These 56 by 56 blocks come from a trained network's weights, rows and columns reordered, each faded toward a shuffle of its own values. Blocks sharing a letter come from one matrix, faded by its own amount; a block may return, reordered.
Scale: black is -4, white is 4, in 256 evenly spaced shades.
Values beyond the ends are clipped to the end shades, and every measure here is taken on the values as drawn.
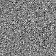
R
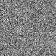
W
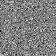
R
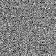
W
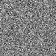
W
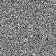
W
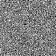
W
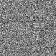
W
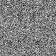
W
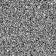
R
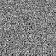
W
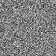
W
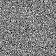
R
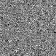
R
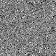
R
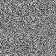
W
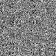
W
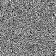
W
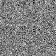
W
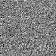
W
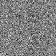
W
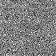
R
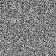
W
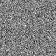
W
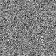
W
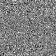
R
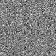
W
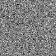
R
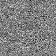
W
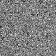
R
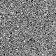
R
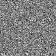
W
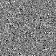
R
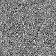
R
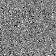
R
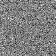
R
